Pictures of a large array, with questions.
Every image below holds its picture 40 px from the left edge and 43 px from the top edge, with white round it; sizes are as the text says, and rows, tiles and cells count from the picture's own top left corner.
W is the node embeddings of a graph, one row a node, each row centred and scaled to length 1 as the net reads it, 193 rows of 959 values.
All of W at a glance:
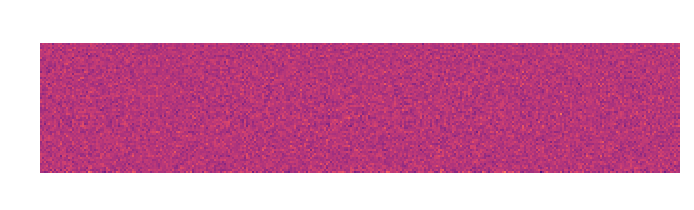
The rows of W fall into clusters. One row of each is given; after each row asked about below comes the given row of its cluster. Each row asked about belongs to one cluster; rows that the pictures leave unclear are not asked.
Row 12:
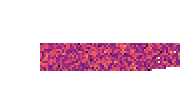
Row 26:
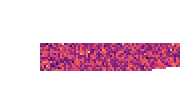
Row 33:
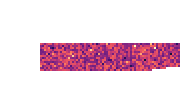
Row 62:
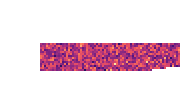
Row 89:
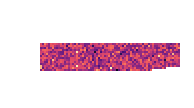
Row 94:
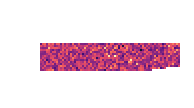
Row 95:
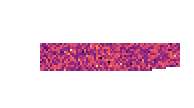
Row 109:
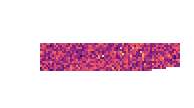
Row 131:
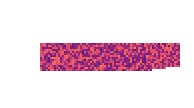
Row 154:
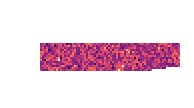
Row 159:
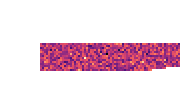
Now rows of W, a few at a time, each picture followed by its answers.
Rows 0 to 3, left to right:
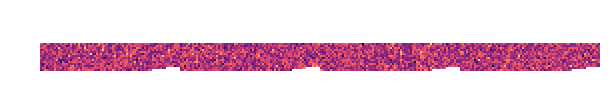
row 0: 109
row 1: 26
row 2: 33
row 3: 109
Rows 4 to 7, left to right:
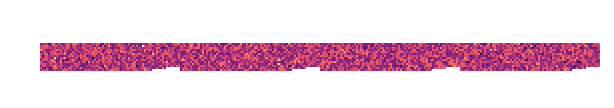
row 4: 12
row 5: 94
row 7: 12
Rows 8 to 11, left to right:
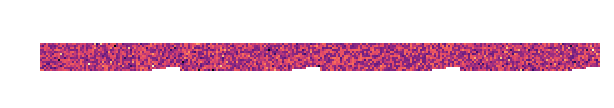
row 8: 33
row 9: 89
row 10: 131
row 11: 94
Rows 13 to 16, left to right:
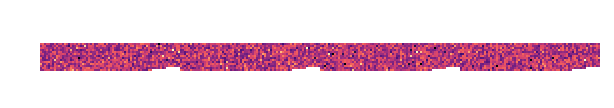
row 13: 109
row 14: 33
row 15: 33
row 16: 89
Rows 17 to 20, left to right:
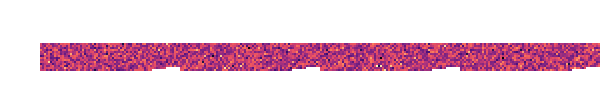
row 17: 159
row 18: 95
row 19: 95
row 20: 94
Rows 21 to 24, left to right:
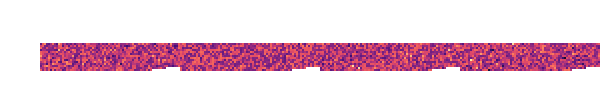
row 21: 154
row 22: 131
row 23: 109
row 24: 12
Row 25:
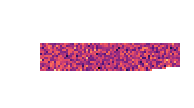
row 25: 159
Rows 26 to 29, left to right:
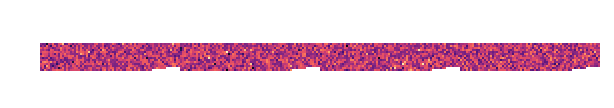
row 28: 89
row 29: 94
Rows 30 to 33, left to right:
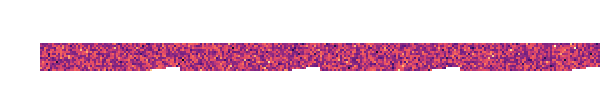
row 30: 26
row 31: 94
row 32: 154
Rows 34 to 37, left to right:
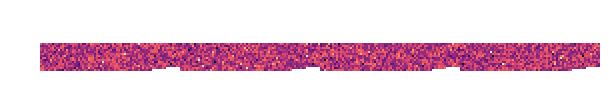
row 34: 95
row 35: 154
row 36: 26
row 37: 109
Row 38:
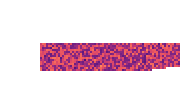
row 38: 131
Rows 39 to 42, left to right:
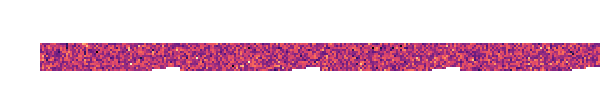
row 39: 62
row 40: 95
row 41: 94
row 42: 62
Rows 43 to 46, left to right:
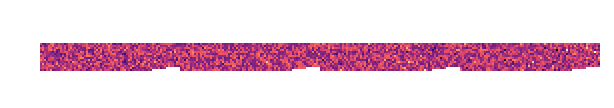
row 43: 62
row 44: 26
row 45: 94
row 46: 131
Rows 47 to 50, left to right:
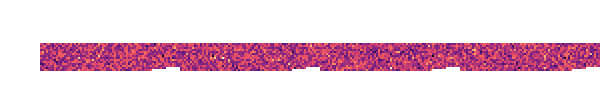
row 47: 109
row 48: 94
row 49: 89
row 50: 159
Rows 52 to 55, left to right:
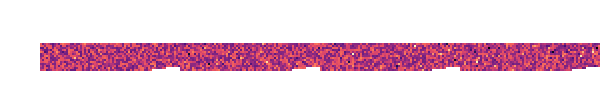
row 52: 159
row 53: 26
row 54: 131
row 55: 154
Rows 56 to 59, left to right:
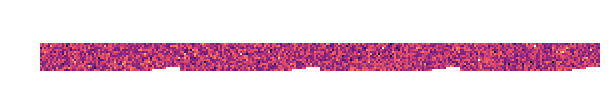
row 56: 89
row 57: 159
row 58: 109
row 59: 33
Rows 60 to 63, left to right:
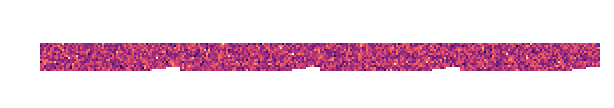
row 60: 26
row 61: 62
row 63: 95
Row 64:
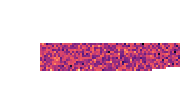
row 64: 131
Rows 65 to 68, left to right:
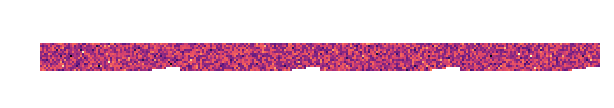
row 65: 95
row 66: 12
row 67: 159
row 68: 109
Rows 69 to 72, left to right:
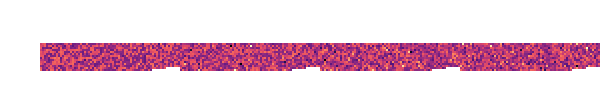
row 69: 131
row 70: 12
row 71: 154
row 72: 33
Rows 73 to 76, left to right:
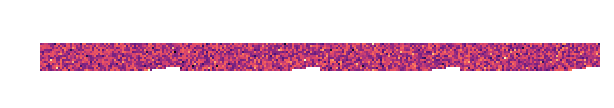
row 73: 12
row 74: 89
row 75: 12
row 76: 159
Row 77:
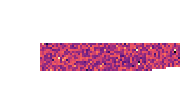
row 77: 131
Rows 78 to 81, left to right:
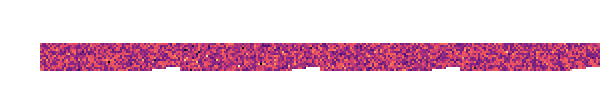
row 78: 95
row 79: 154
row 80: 95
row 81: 26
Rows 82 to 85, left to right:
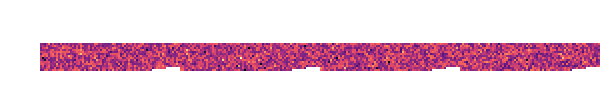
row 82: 26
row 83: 95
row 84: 95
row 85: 12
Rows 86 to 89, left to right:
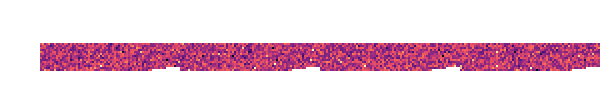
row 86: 109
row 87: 109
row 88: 109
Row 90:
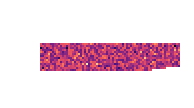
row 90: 159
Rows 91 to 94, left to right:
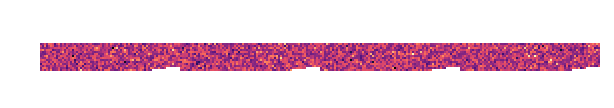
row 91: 94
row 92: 26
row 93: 109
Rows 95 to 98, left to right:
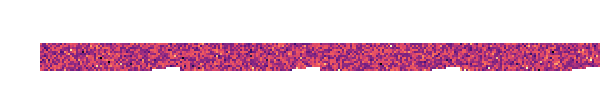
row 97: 12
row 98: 154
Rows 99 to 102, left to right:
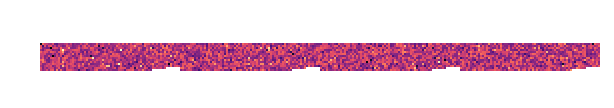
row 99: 131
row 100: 62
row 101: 12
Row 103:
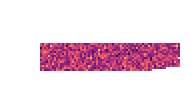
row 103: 89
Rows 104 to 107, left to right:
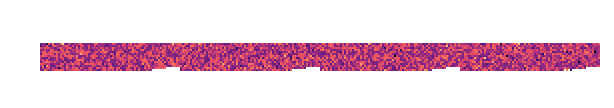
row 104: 26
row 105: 89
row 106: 94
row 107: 12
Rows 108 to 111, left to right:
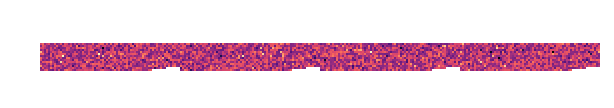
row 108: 109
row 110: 26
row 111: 109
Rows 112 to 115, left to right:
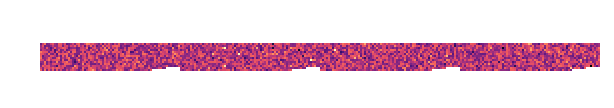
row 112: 154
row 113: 109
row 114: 159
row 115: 62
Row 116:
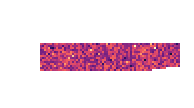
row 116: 33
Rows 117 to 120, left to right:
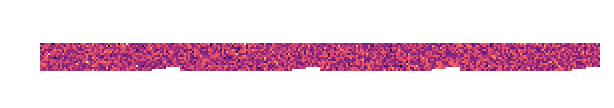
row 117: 12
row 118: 159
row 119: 26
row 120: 159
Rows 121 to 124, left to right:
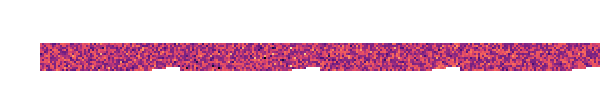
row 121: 159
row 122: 109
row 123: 26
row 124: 26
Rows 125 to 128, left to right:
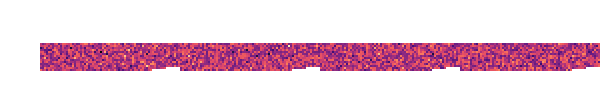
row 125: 159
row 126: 89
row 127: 62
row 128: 26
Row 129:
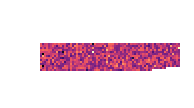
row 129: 89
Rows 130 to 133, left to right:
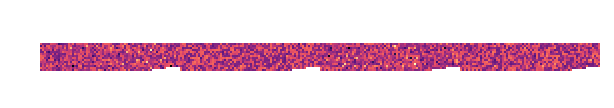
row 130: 62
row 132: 154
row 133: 154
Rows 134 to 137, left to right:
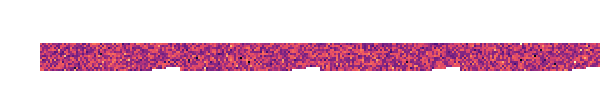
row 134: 95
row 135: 95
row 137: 94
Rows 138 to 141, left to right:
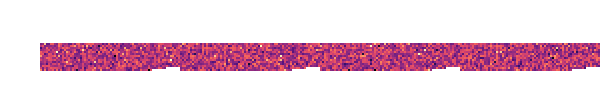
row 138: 154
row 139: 94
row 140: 12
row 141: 89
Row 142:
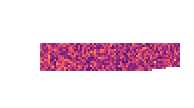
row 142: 159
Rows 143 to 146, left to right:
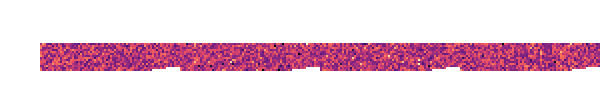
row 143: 131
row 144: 131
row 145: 94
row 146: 33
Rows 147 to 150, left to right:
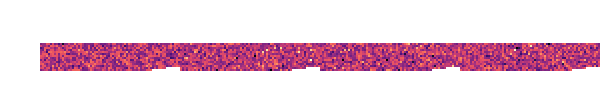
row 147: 26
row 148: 154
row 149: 62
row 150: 159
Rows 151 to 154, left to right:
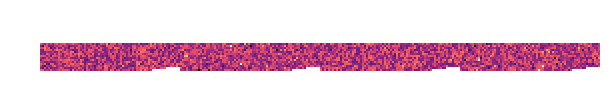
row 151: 33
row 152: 12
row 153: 154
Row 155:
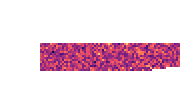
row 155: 62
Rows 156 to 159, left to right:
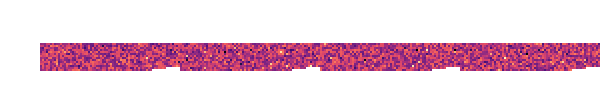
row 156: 26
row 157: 62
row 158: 131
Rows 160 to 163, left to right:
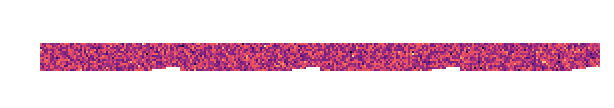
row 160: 159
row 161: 95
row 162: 109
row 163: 26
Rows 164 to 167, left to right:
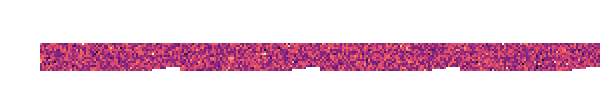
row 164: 62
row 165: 95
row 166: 94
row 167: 33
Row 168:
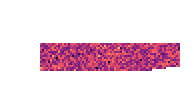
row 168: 95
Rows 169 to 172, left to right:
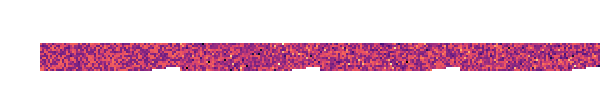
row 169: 95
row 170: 131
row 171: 26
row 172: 89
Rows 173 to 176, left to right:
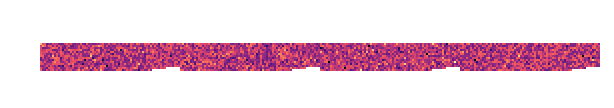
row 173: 131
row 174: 33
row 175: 159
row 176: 109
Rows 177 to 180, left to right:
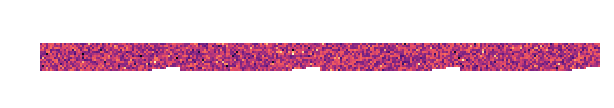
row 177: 94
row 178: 62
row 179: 131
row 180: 94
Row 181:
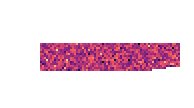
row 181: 95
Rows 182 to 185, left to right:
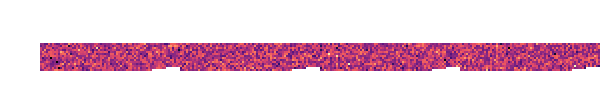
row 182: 26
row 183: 109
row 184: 26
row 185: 89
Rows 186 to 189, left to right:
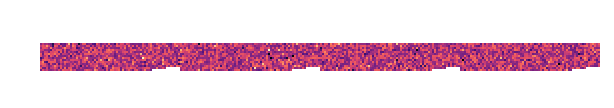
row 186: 12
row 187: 89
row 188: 89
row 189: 94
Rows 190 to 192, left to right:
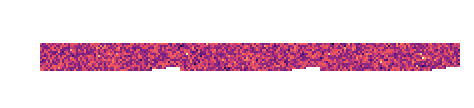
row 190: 95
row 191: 95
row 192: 12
